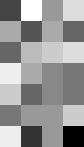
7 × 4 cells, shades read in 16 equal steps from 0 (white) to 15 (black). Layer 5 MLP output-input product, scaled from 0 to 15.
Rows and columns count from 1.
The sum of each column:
38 46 40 47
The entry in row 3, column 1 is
9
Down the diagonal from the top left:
11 10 3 8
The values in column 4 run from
2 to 15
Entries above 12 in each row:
0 0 0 0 0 0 1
